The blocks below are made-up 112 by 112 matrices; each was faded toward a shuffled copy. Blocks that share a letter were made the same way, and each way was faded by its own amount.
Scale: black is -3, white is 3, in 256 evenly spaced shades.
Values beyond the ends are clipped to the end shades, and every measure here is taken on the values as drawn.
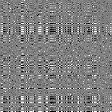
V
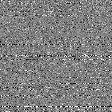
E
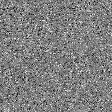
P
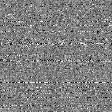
E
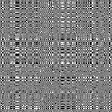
V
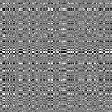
V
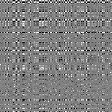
V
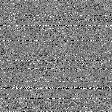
E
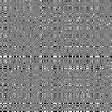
V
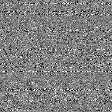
E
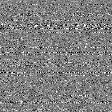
E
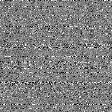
E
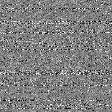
E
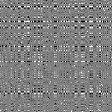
V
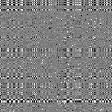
V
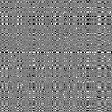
V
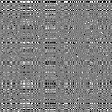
V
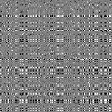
V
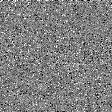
P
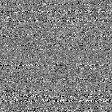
E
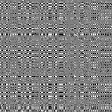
V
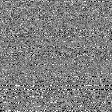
E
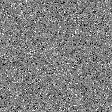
P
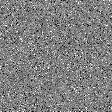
P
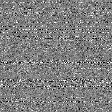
E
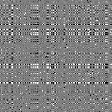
V
